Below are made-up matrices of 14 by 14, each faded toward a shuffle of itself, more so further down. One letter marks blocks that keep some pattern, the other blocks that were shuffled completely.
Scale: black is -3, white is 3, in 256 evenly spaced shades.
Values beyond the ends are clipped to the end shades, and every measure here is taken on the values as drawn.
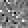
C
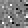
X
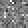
X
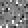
C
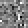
X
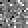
C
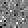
C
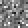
C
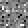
C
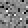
C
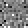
X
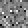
C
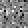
X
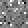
C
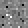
C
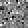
C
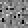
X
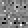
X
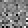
X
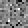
C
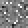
C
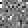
X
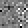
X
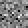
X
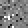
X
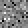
C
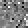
C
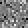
C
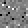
C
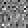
X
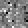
X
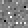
C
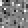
X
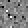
C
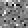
C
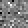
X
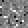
C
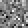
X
